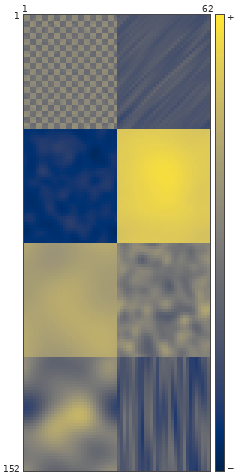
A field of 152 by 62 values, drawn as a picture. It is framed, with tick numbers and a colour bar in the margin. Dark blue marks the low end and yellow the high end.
It is made of 4 by 2 panels. Panel 1,1: middling, checkered. Panel 1,2: low, slanting up to the right, faint in contrast. Panel 2,1: very low, blotchy, faint in contrast. Panel 2,2: very high, smooth, faint in contrast. Panel 3,1: high, smooth, faint in contrast. Panel 3,2: middling, blotchy. Panel 4,1: middling, smooth, strong in contrast. Panel 4,2: low, streaked downward.
